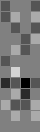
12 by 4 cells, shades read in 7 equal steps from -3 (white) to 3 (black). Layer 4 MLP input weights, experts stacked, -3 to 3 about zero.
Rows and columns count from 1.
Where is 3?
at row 8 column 3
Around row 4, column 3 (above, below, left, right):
0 1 0 -1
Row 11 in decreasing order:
0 0 -1 -1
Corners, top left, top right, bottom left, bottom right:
1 1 0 0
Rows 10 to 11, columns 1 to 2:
-1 1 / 0 -1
